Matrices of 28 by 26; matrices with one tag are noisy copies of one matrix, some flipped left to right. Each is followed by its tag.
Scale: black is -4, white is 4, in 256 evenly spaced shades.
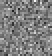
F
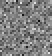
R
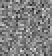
F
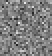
F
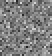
R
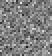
R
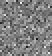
R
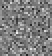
F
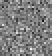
F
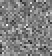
R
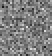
F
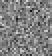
F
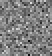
R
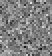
R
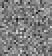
F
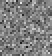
R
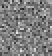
F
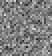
R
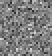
F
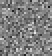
F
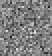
F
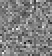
R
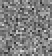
F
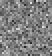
R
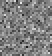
R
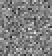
F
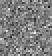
F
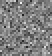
R
